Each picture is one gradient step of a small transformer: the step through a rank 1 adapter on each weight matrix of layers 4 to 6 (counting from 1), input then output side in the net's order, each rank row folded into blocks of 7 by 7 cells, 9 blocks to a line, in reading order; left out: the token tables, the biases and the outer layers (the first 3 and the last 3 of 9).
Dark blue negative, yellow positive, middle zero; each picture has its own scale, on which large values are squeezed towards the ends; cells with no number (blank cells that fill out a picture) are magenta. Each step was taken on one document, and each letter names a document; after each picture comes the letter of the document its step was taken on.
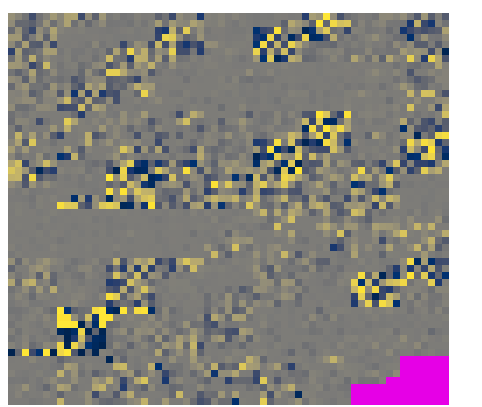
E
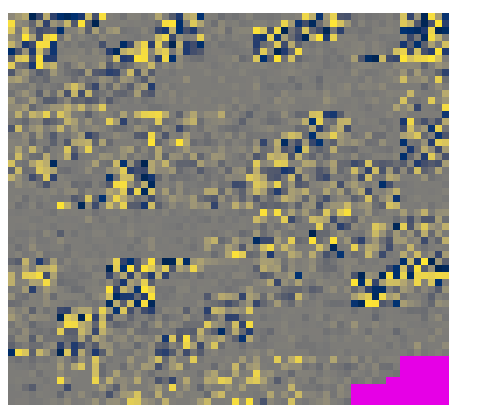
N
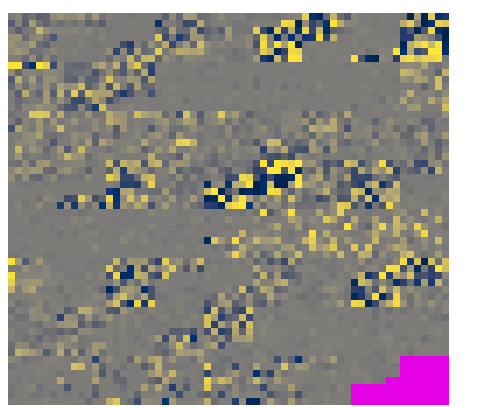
N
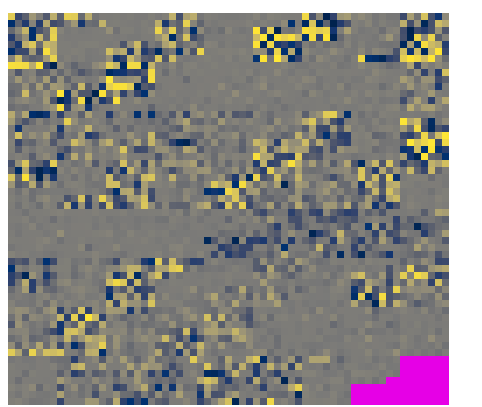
E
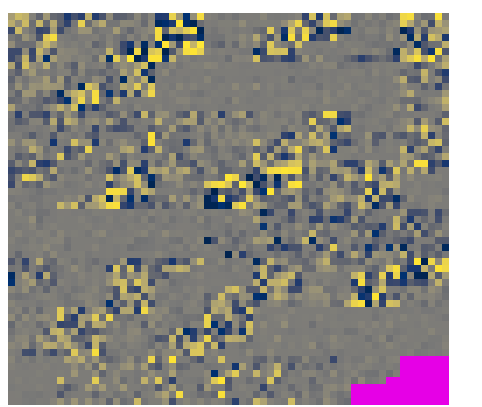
N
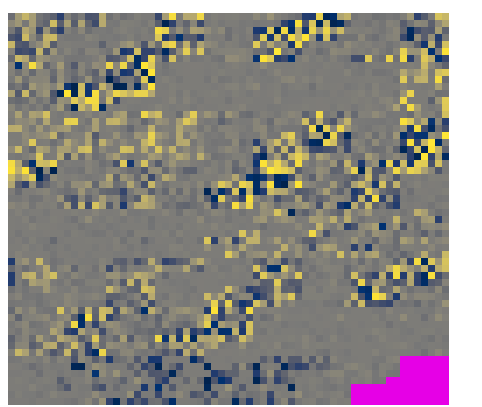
N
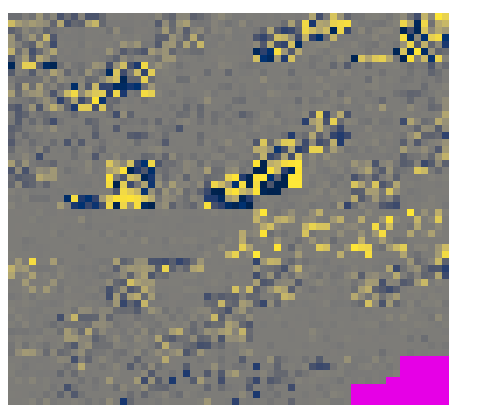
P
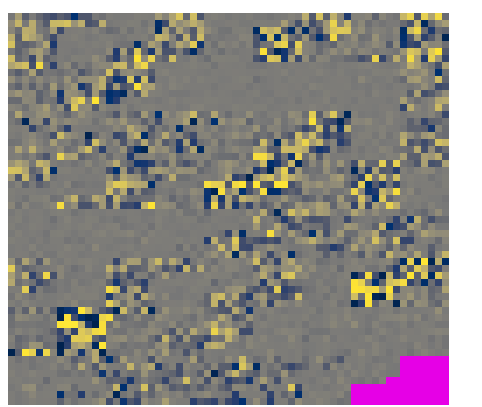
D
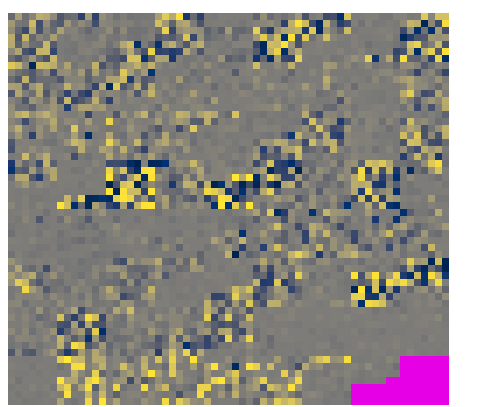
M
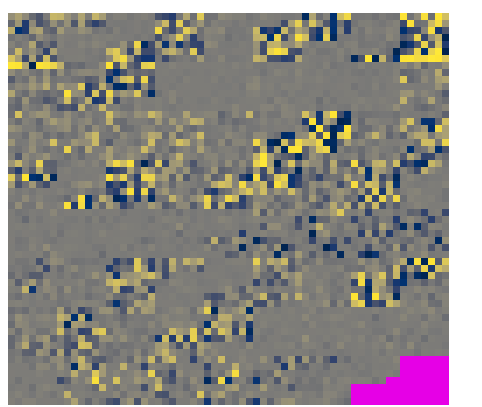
N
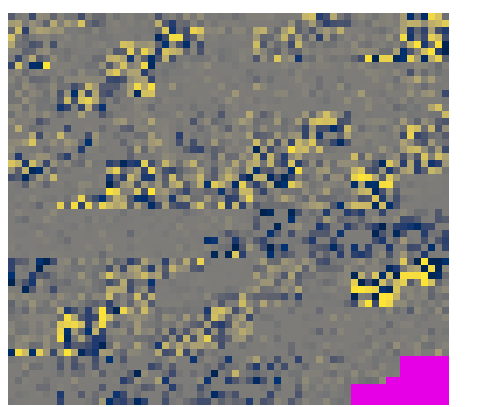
E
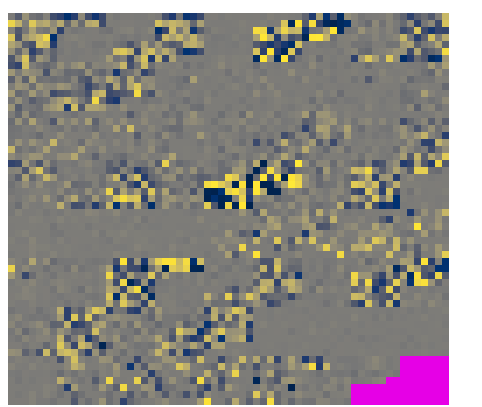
P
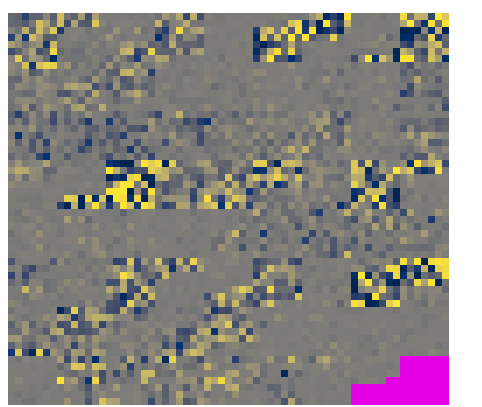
M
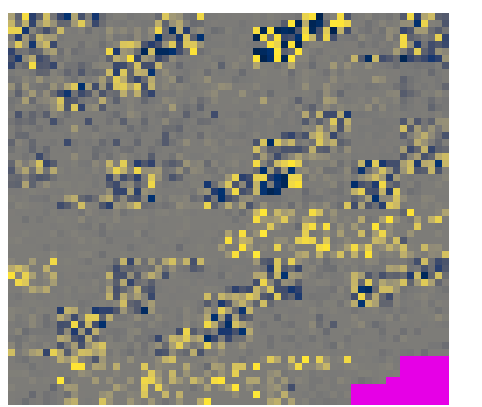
P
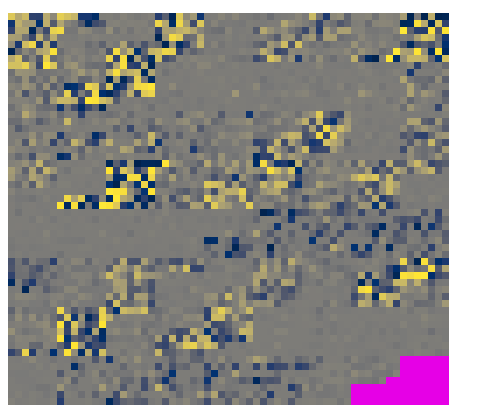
E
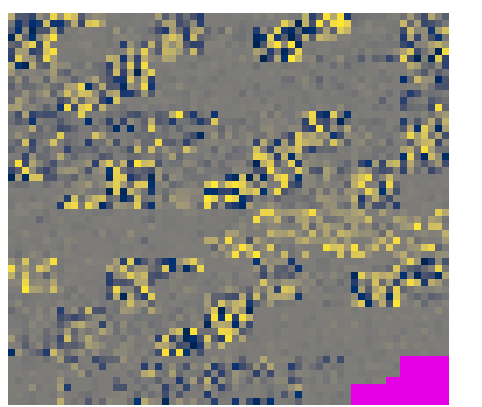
D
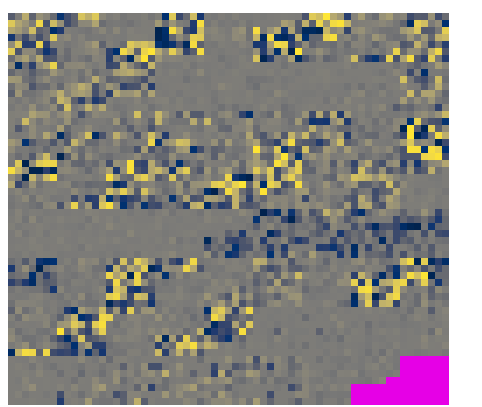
E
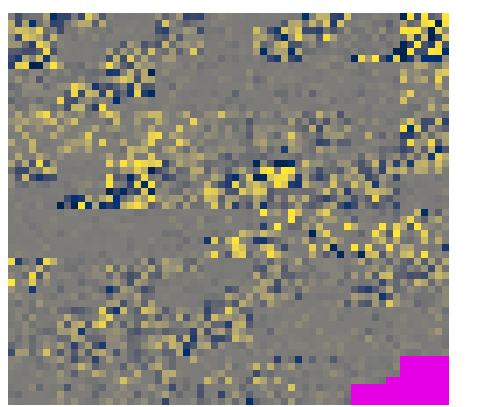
N
